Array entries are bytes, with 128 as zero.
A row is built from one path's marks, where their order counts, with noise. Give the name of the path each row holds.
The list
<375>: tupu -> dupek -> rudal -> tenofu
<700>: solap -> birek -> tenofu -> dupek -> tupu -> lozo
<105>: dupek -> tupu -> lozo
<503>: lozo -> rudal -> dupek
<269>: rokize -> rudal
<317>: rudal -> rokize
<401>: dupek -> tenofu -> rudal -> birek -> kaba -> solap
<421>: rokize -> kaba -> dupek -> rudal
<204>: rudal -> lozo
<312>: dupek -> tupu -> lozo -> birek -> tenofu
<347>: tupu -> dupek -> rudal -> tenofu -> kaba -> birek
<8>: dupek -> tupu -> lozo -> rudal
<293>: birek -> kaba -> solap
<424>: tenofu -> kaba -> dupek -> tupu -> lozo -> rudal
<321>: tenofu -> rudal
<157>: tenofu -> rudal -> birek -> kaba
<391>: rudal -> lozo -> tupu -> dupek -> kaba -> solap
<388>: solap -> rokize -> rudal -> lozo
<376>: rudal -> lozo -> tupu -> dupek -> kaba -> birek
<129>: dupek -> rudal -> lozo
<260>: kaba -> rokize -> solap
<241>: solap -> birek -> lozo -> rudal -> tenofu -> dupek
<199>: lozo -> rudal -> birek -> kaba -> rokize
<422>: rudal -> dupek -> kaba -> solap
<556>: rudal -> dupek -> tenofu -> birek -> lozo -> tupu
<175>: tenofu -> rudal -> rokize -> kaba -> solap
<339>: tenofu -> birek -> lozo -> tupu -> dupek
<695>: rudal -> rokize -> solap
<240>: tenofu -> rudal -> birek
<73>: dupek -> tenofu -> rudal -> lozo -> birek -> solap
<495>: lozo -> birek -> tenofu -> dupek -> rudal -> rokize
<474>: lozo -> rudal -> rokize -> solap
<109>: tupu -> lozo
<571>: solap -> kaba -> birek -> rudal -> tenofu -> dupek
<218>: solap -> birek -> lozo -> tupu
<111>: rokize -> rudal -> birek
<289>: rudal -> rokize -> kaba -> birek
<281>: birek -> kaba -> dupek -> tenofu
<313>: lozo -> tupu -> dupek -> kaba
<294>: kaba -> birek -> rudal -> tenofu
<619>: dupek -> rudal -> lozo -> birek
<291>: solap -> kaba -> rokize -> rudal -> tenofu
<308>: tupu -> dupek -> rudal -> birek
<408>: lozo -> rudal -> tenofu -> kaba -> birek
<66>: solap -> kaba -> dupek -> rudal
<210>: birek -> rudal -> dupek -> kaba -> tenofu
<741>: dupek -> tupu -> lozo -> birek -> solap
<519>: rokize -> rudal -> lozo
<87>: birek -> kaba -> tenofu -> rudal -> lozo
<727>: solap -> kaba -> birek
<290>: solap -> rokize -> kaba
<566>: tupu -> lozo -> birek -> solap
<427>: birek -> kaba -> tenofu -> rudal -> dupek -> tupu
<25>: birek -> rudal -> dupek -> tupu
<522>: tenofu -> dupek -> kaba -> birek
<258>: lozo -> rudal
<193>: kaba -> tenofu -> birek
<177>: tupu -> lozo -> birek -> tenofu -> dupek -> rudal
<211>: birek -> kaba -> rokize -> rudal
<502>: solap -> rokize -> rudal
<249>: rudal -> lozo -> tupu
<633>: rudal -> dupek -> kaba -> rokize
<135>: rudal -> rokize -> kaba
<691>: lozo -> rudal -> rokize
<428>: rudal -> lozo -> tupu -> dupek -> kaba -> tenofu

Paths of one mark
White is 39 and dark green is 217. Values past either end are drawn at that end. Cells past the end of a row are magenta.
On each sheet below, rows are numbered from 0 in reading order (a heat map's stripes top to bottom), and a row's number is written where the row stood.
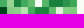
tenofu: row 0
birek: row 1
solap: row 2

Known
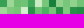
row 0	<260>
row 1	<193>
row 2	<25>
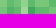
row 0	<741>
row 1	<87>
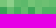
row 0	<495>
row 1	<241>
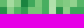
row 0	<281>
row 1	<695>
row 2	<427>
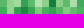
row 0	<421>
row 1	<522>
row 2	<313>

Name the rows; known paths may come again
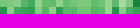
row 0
<427>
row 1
<291>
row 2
<556>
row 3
<741>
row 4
<281>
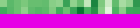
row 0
<700>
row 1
<73>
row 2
<503>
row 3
<109>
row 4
<633>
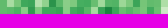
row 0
<199>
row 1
<157>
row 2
<571>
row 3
<66>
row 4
<408>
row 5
<566>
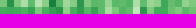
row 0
<258>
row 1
<522>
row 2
<210>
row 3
<519>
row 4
<474>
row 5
<347>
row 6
<391>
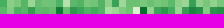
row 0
<401>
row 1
<339>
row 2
<240>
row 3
<691>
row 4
<260>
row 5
<375>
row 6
<421>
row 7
<25>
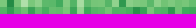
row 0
<204>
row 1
<495>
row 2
<502>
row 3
<87>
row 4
<129>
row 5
<424>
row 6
<177>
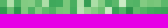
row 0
<317>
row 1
<313>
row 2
<695>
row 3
<290>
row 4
<111>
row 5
<619>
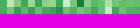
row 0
<211>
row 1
<8>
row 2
<193>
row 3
<218>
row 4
<241>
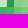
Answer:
<105>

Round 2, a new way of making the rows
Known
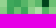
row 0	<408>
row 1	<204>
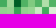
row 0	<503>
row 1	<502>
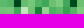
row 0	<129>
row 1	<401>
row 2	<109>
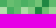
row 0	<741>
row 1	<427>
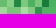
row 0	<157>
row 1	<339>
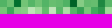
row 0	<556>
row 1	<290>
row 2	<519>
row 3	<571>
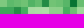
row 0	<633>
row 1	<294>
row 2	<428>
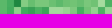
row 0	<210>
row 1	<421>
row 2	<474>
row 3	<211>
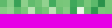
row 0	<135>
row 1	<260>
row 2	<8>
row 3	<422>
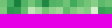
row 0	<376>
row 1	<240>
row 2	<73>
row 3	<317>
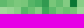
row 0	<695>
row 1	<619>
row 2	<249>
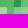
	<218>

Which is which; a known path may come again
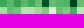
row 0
<312>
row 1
<375>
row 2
<129>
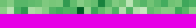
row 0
<691>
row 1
<695>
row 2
<289>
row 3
<391>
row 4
<269>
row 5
<566>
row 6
<177>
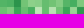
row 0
<619>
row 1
<258>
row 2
<175>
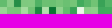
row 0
<157>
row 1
<293>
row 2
<66>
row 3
<495>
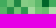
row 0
<25>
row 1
<87>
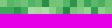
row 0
<633>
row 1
<294>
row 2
<422>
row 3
<281>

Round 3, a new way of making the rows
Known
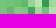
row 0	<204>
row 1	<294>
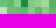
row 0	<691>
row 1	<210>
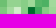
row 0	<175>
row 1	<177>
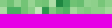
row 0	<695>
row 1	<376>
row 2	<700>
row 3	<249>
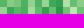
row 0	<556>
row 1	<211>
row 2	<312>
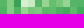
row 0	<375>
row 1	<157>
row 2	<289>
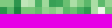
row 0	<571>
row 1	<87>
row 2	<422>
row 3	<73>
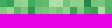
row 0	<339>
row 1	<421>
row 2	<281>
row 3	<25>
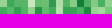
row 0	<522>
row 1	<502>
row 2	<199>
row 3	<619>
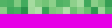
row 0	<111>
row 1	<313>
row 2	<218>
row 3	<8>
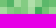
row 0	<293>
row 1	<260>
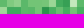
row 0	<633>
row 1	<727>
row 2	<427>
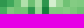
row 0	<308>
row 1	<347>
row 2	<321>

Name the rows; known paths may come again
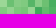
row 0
<321>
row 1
<556>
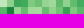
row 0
<290>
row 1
<428>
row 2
<135>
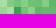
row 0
<313>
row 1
<317>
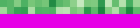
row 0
<269>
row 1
<258>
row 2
<391>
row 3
<571>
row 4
<291>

